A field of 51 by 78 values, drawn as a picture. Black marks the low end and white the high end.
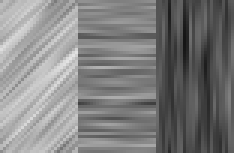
It is made of 1 by 3 panels. Panel 1,1: high, slanting up to the right. Panel 1,2: middling, streaked across. Panel 1,3: low, streaked downward.
